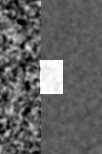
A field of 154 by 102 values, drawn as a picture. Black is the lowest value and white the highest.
Seam: vertical, 40% of the way across, the right part calmer. Stripes: none. Odd patch: higher, in the centre. Ninth with the highest average: centre.
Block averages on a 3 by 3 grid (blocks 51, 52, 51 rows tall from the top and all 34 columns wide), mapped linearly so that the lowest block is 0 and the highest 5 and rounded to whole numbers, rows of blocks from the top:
0 0 0 / 0 5 0 / 0 0 0
